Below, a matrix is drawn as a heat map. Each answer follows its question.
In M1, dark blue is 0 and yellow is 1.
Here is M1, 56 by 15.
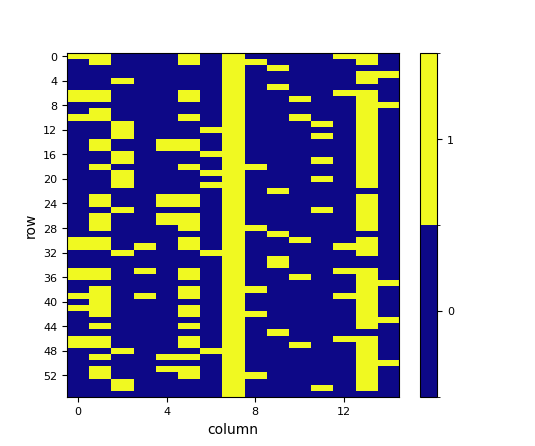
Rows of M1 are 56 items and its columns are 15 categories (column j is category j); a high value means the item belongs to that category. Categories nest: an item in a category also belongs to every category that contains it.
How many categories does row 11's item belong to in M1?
4
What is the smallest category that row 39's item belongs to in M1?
3
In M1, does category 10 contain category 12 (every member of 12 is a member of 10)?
no
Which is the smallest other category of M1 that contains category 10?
0
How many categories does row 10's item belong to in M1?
6
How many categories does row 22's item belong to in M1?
2
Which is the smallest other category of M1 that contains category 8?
5
